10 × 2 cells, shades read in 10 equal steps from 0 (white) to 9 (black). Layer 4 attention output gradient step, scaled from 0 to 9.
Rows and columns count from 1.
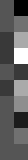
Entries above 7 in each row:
1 0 0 0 0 0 0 1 0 0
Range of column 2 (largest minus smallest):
9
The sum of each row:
15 11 10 7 13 10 10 14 11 12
